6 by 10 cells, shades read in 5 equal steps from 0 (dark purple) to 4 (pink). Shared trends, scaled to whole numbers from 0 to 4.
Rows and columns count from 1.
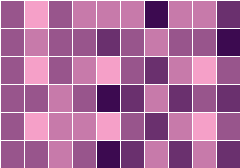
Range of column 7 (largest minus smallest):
3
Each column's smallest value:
2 2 2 2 0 1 0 1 2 0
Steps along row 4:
same up down down up up down up down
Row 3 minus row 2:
0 1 0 1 3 0 -2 1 2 2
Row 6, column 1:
2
